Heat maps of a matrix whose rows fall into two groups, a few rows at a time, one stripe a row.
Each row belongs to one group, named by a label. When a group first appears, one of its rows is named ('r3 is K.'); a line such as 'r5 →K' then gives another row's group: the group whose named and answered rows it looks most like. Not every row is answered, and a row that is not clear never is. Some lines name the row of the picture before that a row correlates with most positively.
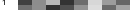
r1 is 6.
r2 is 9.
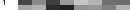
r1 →9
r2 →9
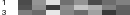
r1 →6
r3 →6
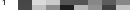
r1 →6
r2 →9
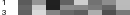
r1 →9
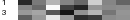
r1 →6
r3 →9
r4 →6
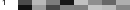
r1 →9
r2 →9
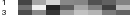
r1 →6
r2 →9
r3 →9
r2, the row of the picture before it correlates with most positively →1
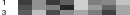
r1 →9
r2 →9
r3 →9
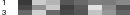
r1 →6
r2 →6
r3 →9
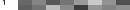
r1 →9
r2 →6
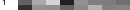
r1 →6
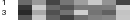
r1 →9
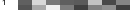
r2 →6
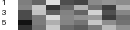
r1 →6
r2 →9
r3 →9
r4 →6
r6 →6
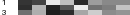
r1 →6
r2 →9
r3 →9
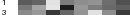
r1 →6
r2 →6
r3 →9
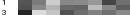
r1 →6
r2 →6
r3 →6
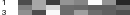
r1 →9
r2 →6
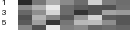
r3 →6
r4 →9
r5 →9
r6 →6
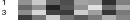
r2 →9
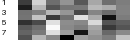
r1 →9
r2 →9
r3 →6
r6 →6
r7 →6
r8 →9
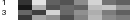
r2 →9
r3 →6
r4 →9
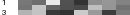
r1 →6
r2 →9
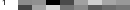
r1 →9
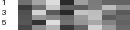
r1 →6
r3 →9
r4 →9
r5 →6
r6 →6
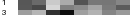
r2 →6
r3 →9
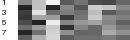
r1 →6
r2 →9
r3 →9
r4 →9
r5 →6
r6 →6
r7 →6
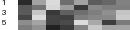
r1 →6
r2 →6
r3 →9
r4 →9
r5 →9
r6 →9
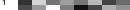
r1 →9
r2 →6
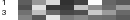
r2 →9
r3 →9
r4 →6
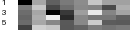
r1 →9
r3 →9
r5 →9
